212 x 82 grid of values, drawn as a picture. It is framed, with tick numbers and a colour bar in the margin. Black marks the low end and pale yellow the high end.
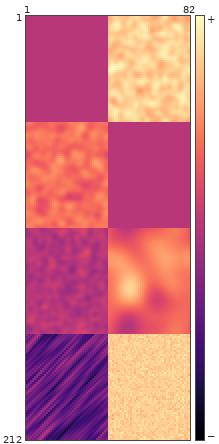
It is made of 4 by 2 panels. Panel 1,1: middling, flat. Panel 1,2: very high, blotchy, faint in contrast. Panel 2,1: high, blotchy, faint in contrast. Panel 2,2: middling, flat. Panel 3,1: middling, blotchy, faint in contrast. Panel 3,2: high, smooth. Panel 4,1: low, slanting up to the right. Panel 4,2: very high, fine-grained, faint in contrast.
